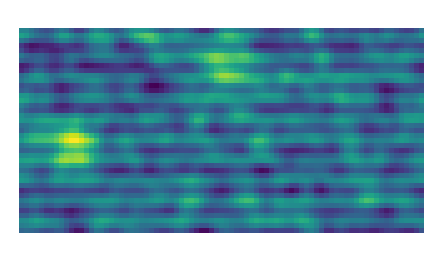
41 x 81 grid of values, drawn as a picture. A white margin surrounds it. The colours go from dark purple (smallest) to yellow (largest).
Seam: none. Average level on the scale: 40%. Bumps: two. Stripes: horizontal, repeating 10 times. Slope: none. Lone odd cells: none.
